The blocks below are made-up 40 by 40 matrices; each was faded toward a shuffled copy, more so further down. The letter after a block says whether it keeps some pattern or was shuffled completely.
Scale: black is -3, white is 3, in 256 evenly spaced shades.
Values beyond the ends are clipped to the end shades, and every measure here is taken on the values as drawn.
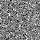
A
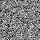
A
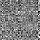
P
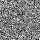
A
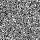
A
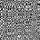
P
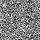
A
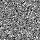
A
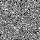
A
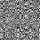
P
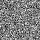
A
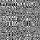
P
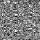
P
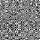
P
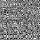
P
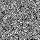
A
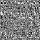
P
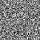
P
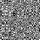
P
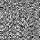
P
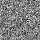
A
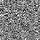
P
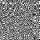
P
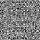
P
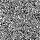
A
